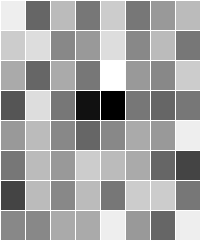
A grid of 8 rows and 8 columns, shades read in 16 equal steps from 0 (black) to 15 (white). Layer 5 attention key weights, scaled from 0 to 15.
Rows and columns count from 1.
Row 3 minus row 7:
6 -5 2 -4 8 -3 -4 5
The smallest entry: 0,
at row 4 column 5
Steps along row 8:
same up same up down down up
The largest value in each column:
14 13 11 12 15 12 12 14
